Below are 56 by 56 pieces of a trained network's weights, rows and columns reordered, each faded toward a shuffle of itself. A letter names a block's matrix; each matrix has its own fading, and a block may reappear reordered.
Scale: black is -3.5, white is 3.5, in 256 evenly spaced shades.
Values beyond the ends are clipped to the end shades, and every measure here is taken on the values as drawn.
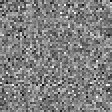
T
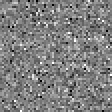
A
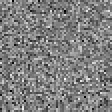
T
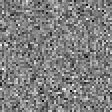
T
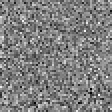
T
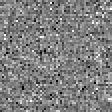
A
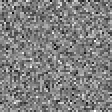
T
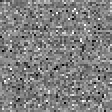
A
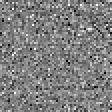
A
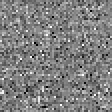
A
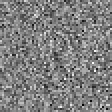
T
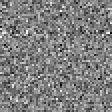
T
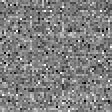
A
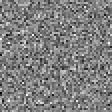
T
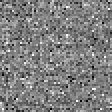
A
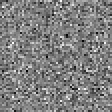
T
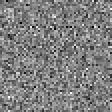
T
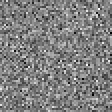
T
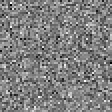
T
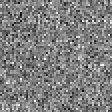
T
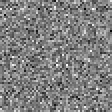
T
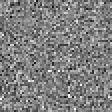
T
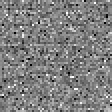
A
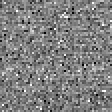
A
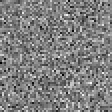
T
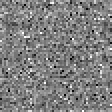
A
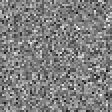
T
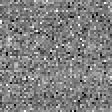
A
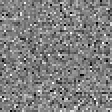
A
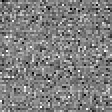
A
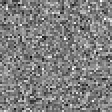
T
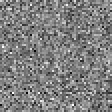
T
